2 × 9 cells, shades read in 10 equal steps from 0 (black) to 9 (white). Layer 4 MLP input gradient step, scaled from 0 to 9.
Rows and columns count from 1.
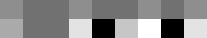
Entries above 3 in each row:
9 7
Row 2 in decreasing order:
9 8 8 7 6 4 4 0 0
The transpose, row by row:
5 6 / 4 4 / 4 4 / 5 8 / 4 0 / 4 7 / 5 9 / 4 0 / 5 8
